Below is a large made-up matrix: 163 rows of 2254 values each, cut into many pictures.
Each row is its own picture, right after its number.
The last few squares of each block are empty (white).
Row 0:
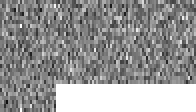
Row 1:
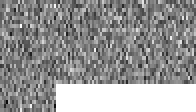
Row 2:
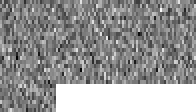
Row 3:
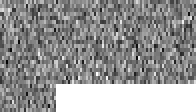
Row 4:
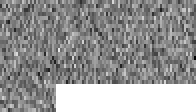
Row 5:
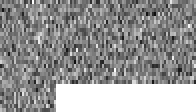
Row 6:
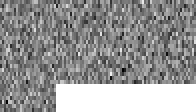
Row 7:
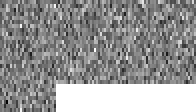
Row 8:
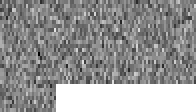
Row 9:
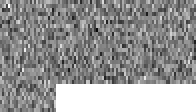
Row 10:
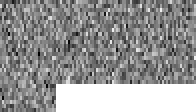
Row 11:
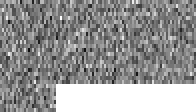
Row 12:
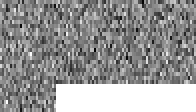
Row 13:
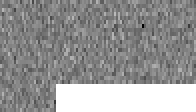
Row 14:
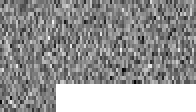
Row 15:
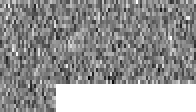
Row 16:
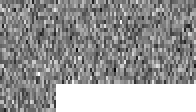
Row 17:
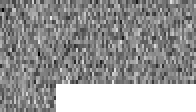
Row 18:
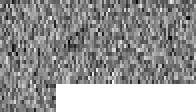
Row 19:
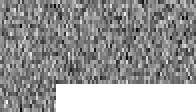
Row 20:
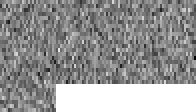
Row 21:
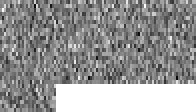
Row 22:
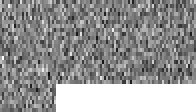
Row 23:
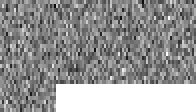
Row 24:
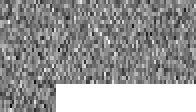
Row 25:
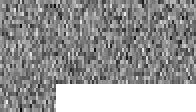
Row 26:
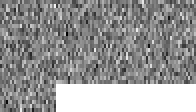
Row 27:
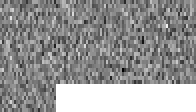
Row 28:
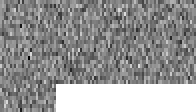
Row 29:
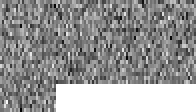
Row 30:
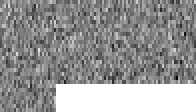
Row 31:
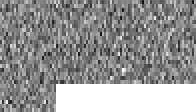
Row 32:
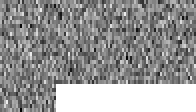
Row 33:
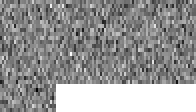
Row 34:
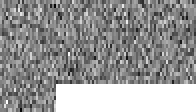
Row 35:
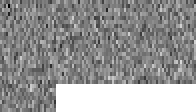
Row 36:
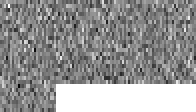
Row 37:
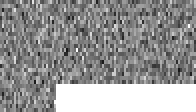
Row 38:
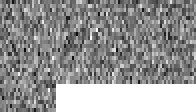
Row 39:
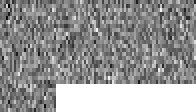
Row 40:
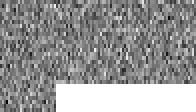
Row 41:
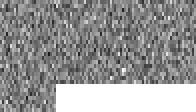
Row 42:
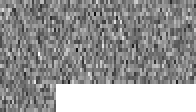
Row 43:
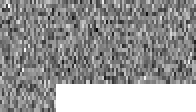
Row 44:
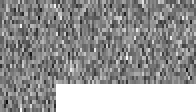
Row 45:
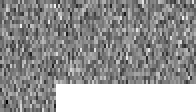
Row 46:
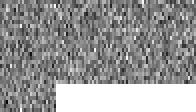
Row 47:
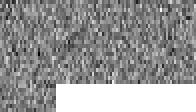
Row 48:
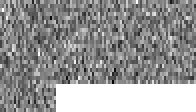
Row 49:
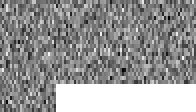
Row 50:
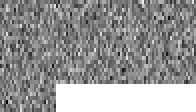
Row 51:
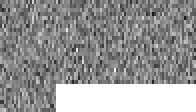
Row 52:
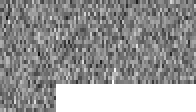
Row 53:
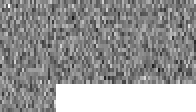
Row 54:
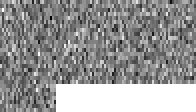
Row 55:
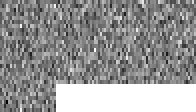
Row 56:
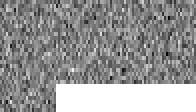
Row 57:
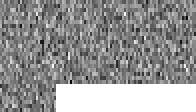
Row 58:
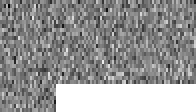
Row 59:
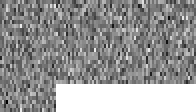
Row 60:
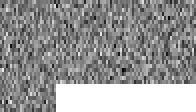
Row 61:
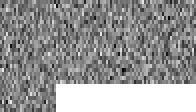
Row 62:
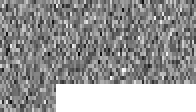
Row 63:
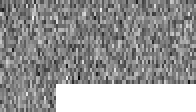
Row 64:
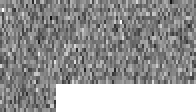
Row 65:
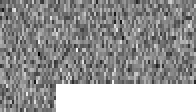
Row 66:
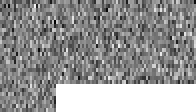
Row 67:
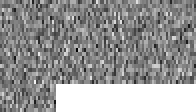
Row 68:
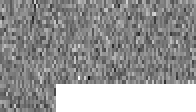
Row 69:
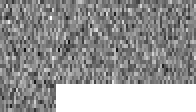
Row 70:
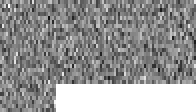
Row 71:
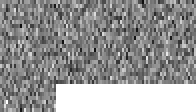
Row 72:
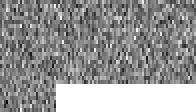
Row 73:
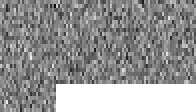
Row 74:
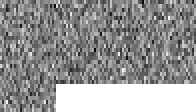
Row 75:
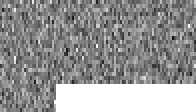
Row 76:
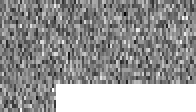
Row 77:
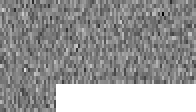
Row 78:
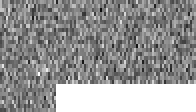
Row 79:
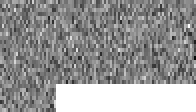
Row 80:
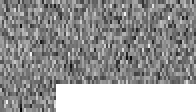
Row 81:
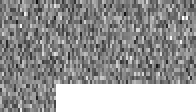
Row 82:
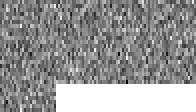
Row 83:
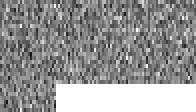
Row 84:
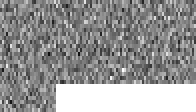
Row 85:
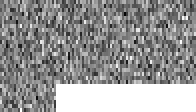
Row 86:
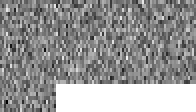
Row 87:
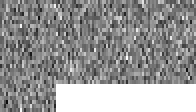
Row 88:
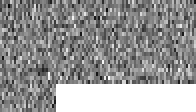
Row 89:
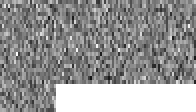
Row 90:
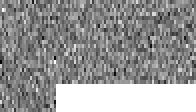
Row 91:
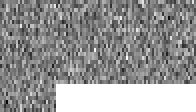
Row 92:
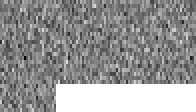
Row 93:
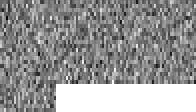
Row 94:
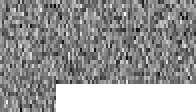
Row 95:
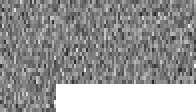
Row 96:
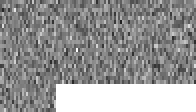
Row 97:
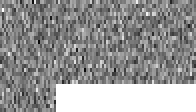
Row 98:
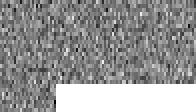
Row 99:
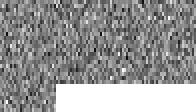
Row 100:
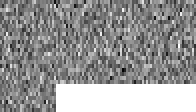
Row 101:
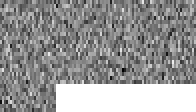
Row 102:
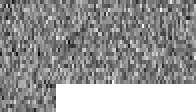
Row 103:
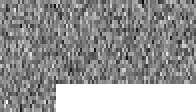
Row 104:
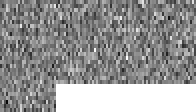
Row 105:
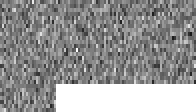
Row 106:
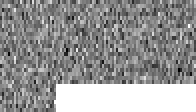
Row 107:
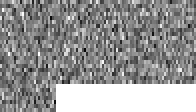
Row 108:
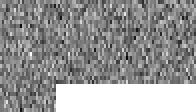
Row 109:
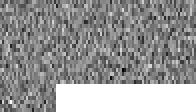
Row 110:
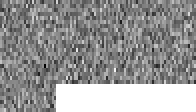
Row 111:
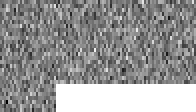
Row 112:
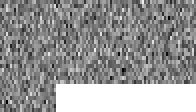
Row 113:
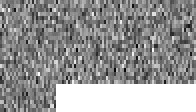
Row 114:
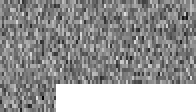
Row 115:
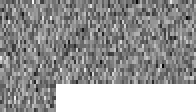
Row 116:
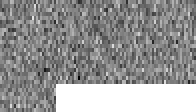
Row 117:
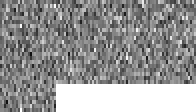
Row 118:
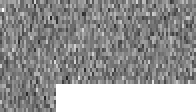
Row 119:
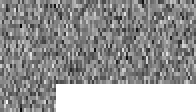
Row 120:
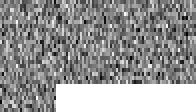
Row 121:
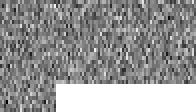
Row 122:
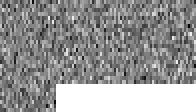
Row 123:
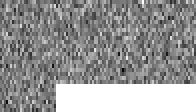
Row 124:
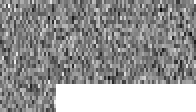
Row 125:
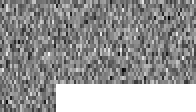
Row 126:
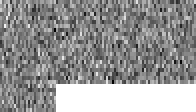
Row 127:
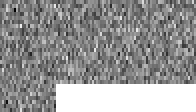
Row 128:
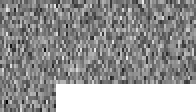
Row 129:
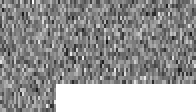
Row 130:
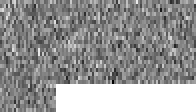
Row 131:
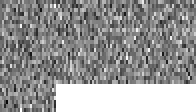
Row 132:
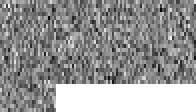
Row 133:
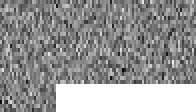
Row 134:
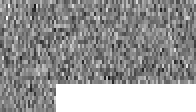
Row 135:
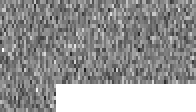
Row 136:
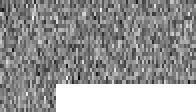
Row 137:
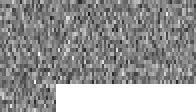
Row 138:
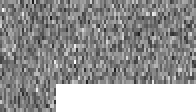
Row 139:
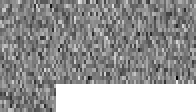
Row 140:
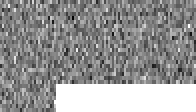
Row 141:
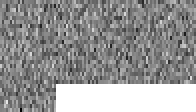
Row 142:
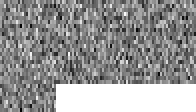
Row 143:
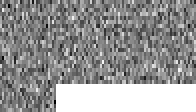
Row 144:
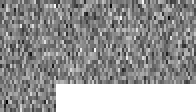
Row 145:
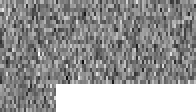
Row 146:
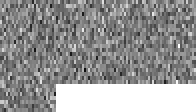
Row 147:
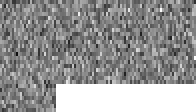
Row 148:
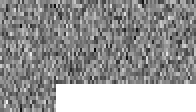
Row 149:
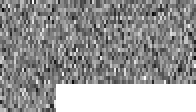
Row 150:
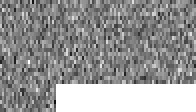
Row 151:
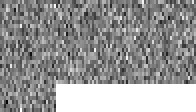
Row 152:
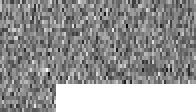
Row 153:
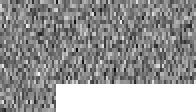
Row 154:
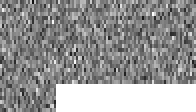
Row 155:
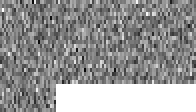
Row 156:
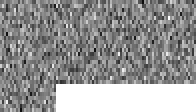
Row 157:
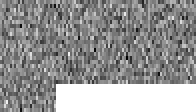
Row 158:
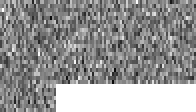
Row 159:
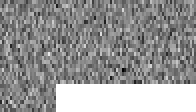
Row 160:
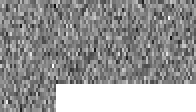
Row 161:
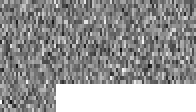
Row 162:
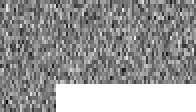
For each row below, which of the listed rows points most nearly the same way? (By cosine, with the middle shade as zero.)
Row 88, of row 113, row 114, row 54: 54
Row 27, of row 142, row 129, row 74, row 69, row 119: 142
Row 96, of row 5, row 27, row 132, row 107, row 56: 5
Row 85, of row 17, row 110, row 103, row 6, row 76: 76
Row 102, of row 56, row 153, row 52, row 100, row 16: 52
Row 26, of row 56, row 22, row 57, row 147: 56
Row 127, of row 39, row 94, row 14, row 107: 14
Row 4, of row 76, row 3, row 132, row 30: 132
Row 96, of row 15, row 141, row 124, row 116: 124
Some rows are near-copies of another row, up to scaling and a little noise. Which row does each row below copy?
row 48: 158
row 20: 4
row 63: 136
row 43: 9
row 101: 133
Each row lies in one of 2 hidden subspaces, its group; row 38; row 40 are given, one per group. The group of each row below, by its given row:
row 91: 40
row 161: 40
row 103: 40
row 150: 38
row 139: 38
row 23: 40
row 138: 38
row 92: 40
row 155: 38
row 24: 38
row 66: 38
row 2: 38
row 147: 38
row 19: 40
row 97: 38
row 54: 38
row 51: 38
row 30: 38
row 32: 40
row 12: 40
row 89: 38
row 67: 38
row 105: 38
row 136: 38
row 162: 40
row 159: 40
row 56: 40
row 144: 40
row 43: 38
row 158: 38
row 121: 40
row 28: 40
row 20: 38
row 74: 40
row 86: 40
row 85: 40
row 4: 38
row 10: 38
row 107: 38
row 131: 40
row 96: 38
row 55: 40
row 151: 40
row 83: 40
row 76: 40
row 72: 40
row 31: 40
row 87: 40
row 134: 38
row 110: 38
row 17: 38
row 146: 38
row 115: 38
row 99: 40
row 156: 40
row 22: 38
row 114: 40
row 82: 40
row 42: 38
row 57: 40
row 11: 38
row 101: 40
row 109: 40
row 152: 38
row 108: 40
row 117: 40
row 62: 40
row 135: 38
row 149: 38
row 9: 38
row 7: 40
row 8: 38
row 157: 40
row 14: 40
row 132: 38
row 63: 38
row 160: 40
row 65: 38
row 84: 40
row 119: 40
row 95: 38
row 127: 40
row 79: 38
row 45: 40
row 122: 38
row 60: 40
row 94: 40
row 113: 38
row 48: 38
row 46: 40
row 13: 38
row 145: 38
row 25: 40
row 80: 40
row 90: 38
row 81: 40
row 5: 38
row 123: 40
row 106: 38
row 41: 40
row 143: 38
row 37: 38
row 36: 38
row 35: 38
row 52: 38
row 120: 40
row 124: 38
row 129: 38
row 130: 38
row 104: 40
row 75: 38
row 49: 40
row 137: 38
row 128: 40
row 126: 38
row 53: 38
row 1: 40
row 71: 40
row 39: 38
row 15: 38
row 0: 40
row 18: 38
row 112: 40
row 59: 40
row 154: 38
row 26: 40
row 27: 40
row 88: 38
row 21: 38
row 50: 40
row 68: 38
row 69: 38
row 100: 40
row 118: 38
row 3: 38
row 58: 38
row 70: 38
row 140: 38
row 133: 40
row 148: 40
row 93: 38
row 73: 40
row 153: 38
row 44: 40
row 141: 40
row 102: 38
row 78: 38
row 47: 38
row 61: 40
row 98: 38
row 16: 38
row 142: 40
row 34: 40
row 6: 40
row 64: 38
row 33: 38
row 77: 38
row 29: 40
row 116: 38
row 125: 40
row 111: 40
